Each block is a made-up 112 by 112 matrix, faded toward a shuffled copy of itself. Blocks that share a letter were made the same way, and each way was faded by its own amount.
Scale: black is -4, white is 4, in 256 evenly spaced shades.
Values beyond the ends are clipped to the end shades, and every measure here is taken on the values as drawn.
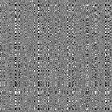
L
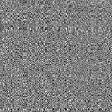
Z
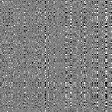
L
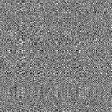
Z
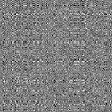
Z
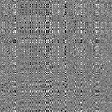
L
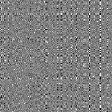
L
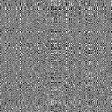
L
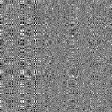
L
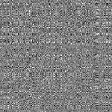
Z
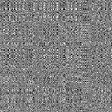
Z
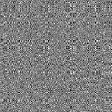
Z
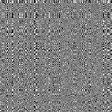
L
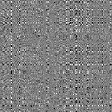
L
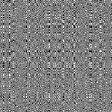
L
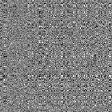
Z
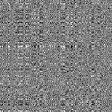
Z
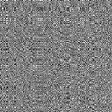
Z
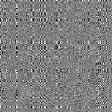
L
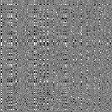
L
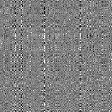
L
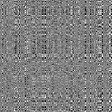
L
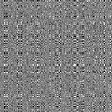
L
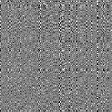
L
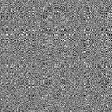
Z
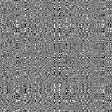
L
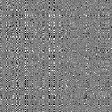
L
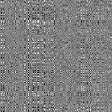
L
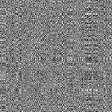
Z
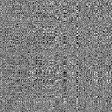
Z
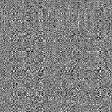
Z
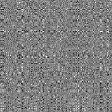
Z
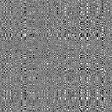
L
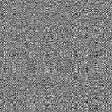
Z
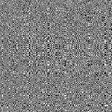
Z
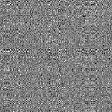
Z
